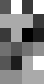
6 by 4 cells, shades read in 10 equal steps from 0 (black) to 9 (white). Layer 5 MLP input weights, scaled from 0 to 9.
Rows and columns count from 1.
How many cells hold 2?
3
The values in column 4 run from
1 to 9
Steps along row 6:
same up same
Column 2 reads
9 6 6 3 1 5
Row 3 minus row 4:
-2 3 -4 -4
